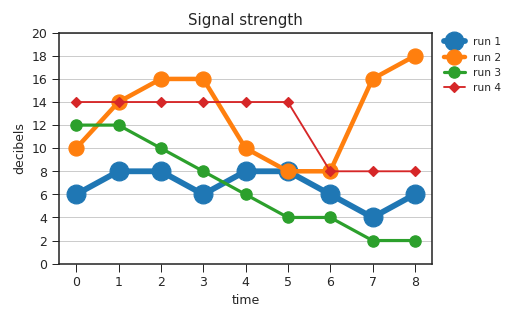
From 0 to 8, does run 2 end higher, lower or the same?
higher
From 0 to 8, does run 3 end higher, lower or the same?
lower
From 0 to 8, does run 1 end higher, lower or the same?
the same
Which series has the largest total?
run 2
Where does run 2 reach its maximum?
8
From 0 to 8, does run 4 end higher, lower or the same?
lower
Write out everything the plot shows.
Title: Signal strength
x-axis: time, ticks 0 1 2 3 4 5 6 7 8
y-axis: decibels, ticks 0 2 4 6 8 10 12 14 16 18 20
Legend: run 1, run 2, run 3, run 4
Values:
run 1: 6 8 8 6 8 8 6 4 6
run 2: 10 14 16 16 10 8 8 16 18
run 3: 12 12 10 8 6 4 4 2 2
run 4: 14 14 14 14 14 14 8 8 8
